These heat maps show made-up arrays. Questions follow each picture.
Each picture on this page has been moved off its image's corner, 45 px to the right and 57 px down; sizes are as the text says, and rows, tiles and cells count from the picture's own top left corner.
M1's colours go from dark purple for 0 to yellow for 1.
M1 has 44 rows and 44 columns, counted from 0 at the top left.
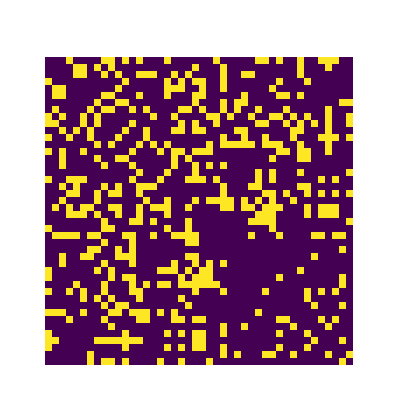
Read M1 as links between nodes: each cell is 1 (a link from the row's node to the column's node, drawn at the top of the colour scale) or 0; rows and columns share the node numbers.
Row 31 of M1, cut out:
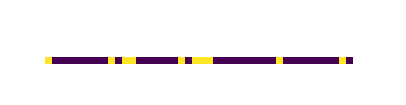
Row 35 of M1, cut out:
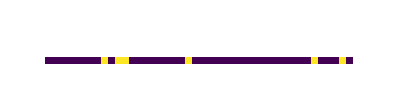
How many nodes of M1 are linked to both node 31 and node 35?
2
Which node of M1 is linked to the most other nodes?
node 21
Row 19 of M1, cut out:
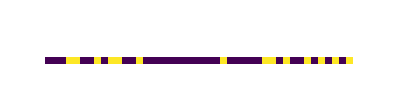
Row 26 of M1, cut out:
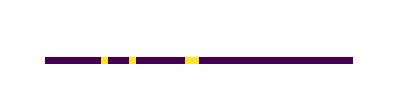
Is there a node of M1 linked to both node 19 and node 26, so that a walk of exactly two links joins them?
no
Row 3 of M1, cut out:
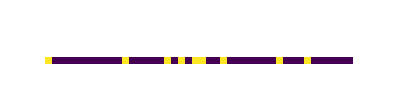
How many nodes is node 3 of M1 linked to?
9
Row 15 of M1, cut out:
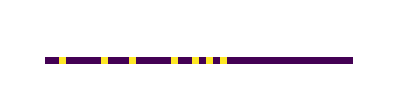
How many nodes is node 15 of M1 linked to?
7
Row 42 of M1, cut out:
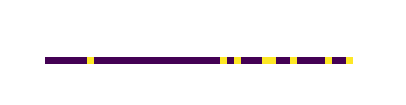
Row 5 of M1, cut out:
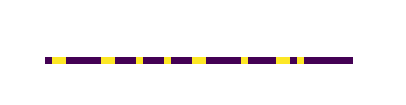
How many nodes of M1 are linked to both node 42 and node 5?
0
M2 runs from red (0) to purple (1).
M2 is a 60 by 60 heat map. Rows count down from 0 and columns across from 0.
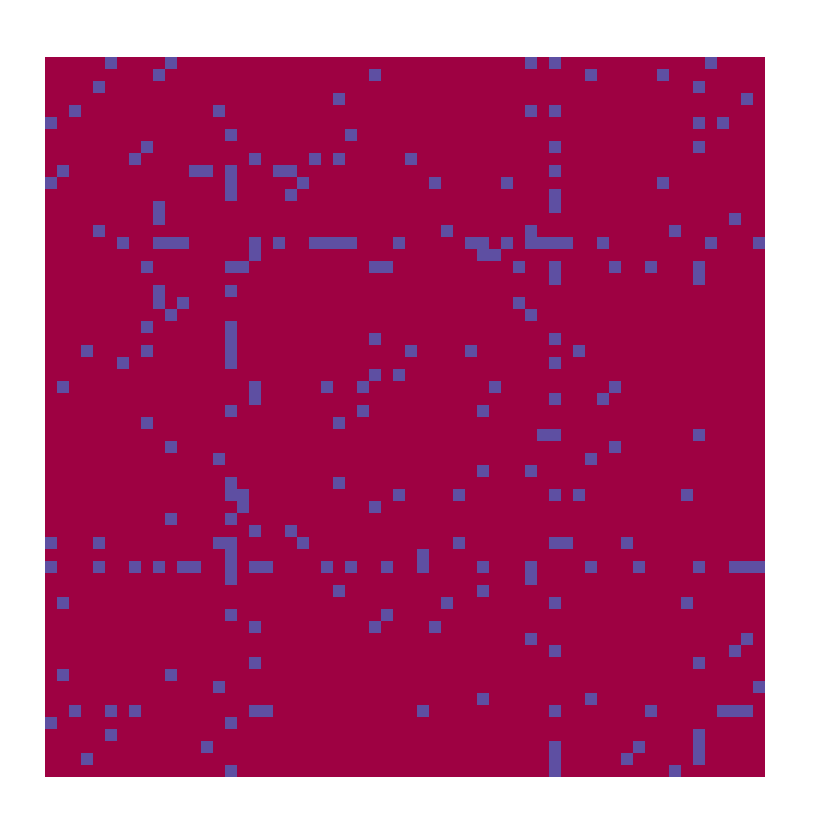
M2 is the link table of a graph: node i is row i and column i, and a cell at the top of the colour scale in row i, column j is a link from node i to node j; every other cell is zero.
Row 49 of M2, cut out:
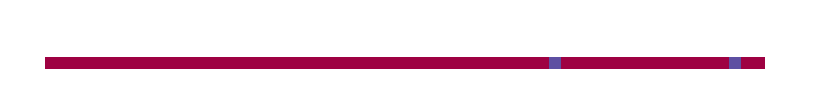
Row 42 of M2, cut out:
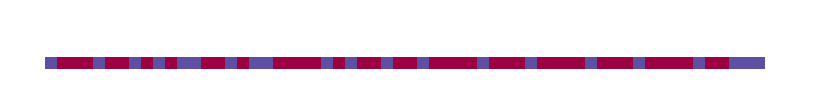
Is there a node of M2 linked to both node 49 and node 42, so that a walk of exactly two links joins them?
yes
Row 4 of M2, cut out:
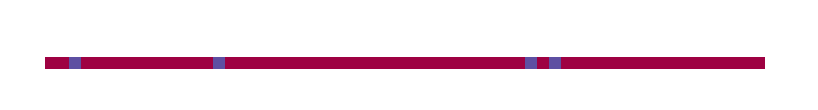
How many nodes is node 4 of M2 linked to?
4
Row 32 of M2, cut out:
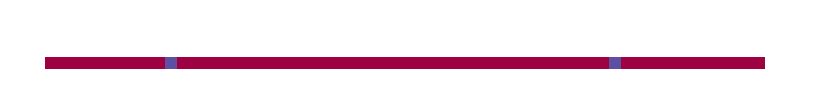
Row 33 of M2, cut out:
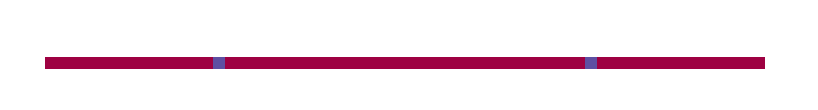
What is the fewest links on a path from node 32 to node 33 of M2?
5
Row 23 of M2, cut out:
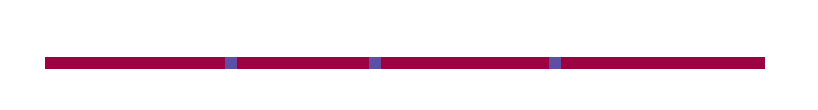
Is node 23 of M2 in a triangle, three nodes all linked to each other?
yes
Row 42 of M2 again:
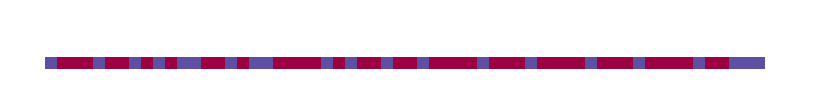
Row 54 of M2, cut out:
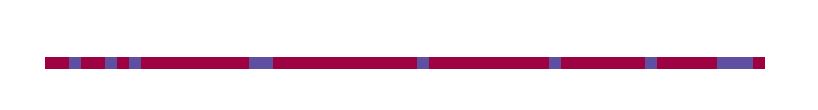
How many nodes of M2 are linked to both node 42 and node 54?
6
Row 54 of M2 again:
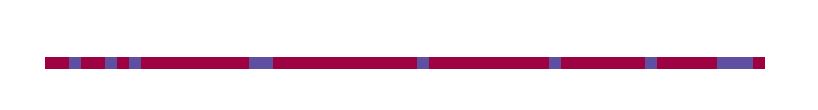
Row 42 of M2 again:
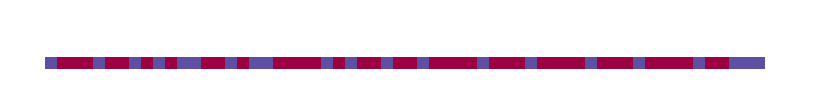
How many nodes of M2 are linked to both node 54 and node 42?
6
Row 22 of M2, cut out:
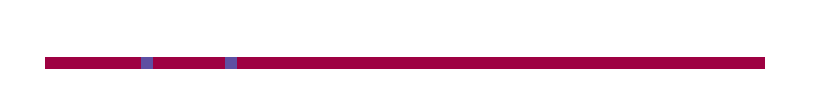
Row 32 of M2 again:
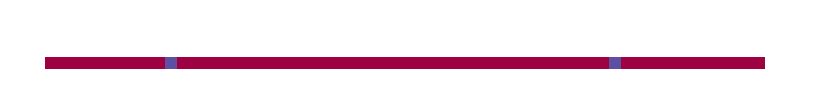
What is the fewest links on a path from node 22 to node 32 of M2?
3
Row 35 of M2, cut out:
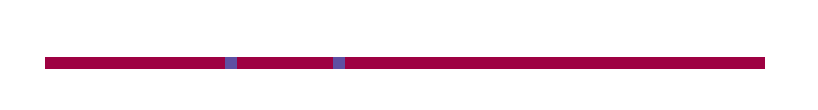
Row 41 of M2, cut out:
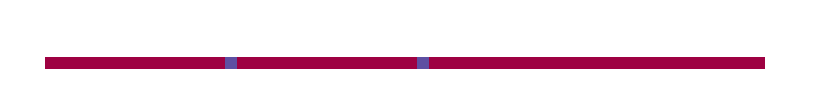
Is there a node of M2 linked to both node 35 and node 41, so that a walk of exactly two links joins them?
yes
